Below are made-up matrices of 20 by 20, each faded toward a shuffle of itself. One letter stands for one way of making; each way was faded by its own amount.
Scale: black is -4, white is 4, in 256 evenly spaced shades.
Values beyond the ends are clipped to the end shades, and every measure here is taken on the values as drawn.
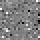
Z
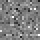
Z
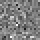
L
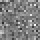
L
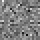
L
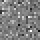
Z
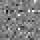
Z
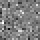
Z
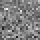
L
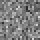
L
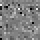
Z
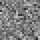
L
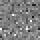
Z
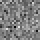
L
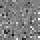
Z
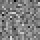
L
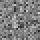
L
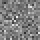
L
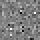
Z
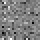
Z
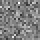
L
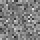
L
